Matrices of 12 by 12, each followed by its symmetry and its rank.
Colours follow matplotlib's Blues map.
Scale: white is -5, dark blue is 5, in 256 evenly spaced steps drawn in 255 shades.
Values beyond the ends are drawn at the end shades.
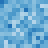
symmetric, full rank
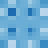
symmetric, rank one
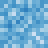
symmetric, full rank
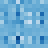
neither, rank two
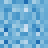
neither, rank two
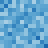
symmetric, full rank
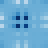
symmetric, rank one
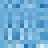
neither, rank two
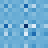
symmetric, rank one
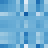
neither, rank one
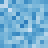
symmetric, full rank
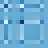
symmetric, rank one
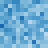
neither, full rank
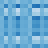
neither, rank one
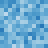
neither, full rank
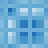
symmetric, rank one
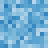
neither, full rank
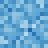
symmetric, full rank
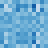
neither, rank two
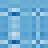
neither, rank one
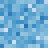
neither, full rank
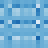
neither, rank one
